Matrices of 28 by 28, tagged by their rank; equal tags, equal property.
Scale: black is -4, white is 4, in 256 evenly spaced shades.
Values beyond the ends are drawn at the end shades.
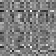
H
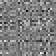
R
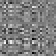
H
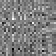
R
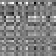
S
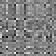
H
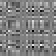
S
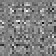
R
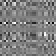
S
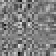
H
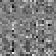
R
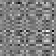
S
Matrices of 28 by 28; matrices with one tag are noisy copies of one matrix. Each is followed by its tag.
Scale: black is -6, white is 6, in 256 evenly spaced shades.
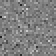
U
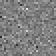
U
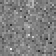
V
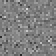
U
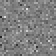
U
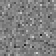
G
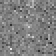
V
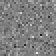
G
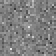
V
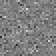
U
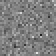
G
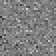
U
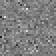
U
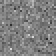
V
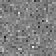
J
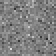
V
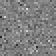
U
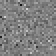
U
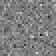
G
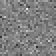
U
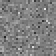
J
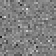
U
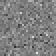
G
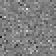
U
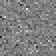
U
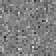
J
